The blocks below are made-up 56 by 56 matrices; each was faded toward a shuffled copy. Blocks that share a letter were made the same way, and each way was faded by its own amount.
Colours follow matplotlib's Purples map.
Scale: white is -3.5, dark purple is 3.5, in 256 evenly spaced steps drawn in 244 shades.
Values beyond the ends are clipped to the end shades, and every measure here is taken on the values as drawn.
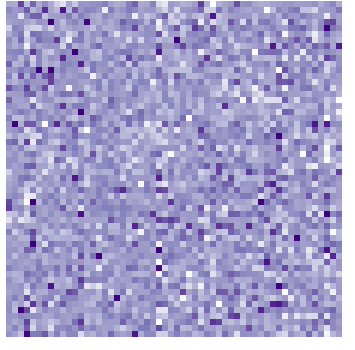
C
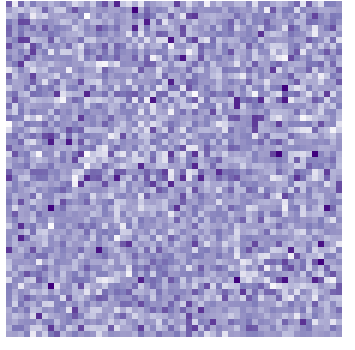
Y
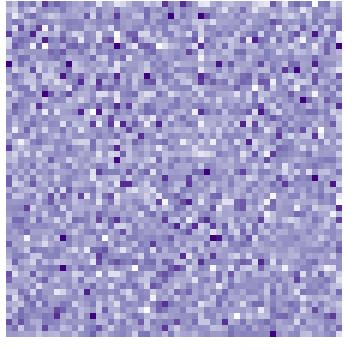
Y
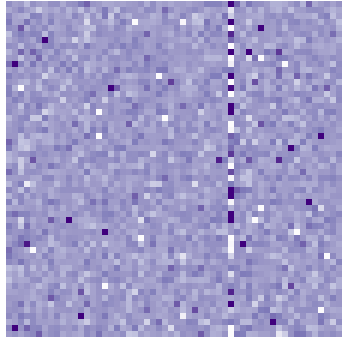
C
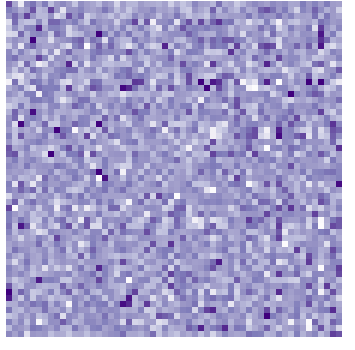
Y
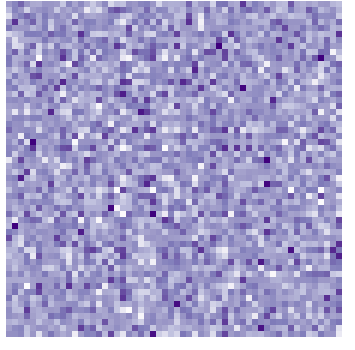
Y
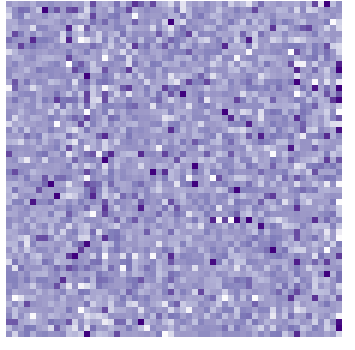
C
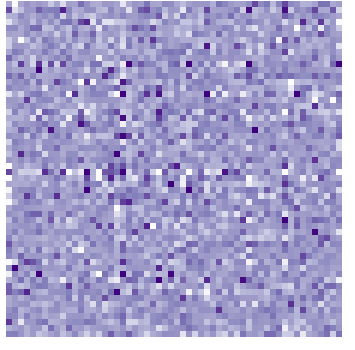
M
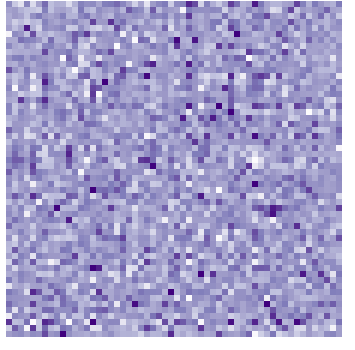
Y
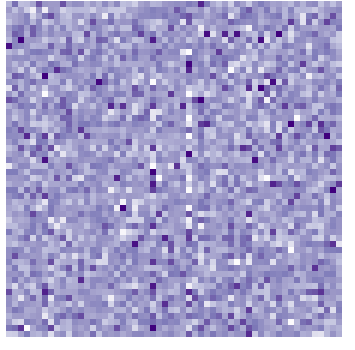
C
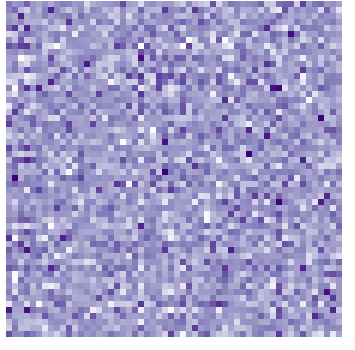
Y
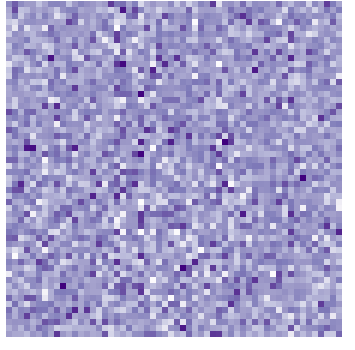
C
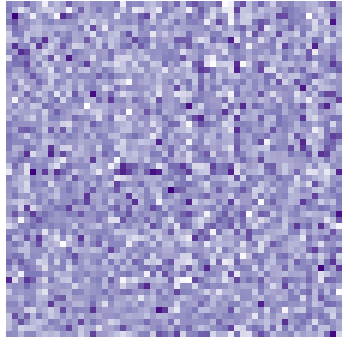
Y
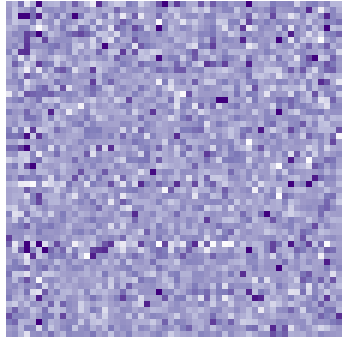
M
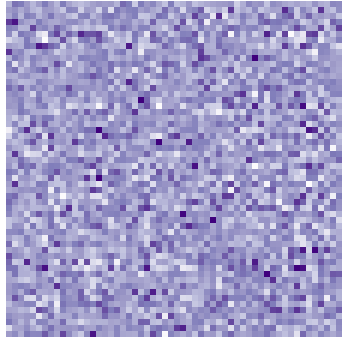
Y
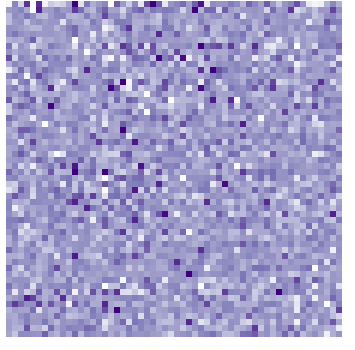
M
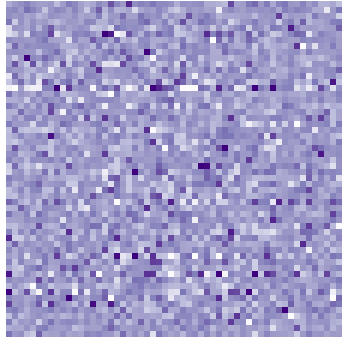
M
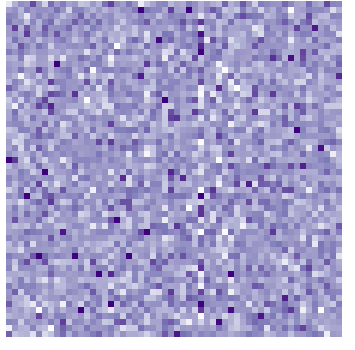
C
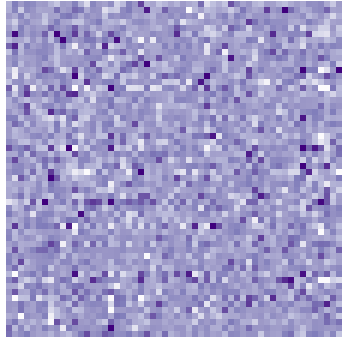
M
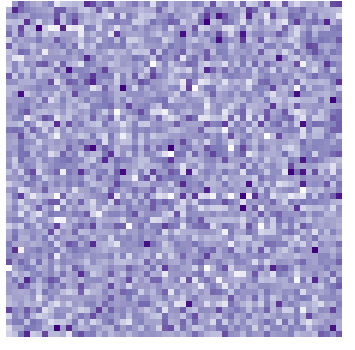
Y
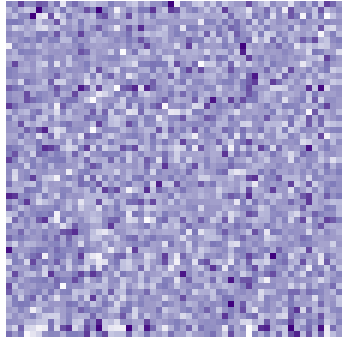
Y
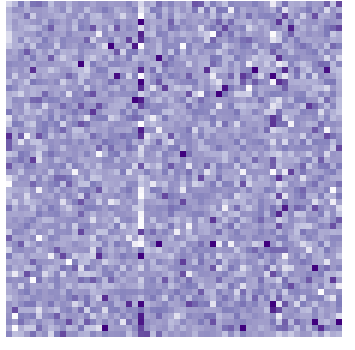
C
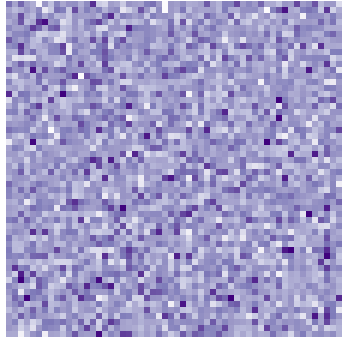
C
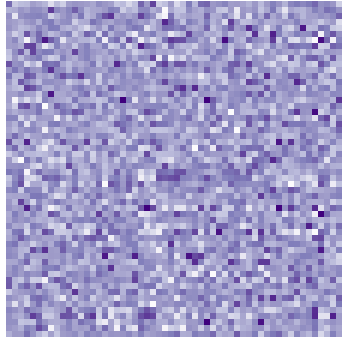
Y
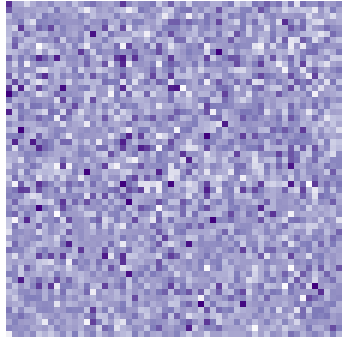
Y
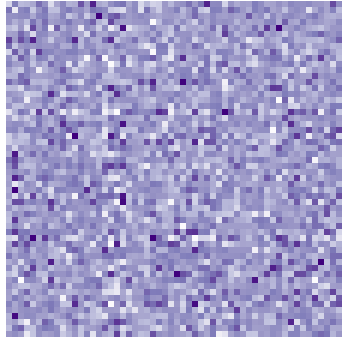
M
